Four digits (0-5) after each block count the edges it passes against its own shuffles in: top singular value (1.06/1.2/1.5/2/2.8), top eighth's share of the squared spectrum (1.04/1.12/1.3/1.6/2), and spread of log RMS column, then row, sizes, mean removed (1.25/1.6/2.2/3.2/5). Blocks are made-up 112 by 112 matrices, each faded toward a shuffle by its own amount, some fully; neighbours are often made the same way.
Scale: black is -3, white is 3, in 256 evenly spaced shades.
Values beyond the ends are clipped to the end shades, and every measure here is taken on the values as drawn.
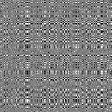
5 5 4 4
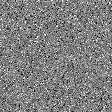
2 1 0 0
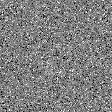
3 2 1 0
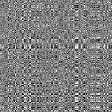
5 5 4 4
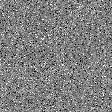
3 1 0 0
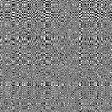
5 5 4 4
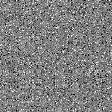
3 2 1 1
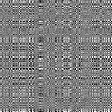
5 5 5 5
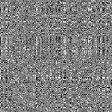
5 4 3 3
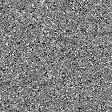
0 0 0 0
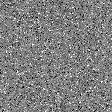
2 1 0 0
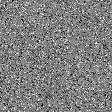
0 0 0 0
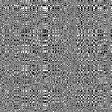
5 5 4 4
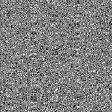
4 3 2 2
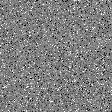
2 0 0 0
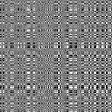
5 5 5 5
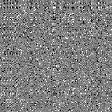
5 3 2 2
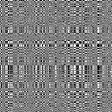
5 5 5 5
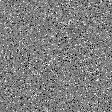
1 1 0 0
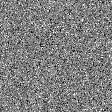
0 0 0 0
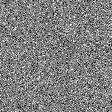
0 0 0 0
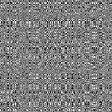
5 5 4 4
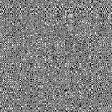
5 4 3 3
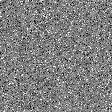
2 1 0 0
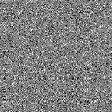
4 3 2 2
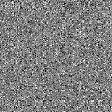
4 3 2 2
